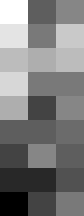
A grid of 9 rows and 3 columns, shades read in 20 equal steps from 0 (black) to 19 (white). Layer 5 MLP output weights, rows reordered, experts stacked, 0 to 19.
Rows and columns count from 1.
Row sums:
36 41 41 34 28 22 22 12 14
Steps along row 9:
up up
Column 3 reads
10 15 14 9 10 8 7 6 9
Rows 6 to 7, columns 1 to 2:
7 7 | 5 10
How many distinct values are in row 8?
2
